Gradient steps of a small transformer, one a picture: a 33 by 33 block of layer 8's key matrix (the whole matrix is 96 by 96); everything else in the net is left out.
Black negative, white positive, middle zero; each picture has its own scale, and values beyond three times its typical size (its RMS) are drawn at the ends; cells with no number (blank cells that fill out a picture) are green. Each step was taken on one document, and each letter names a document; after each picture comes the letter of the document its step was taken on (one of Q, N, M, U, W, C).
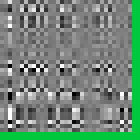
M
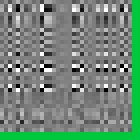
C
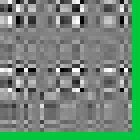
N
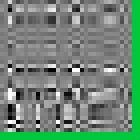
M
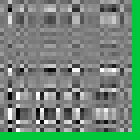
M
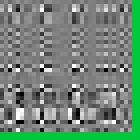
C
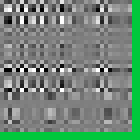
N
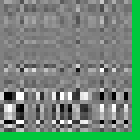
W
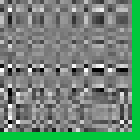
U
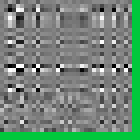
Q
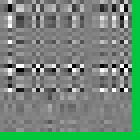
Q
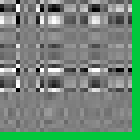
N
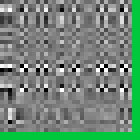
M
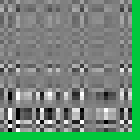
M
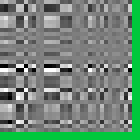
Q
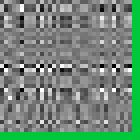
Q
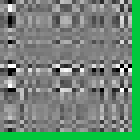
W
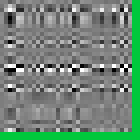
U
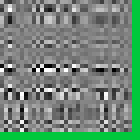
W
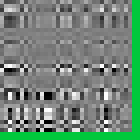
W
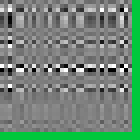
U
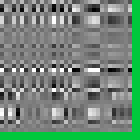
N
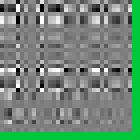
N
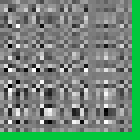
C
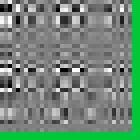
N
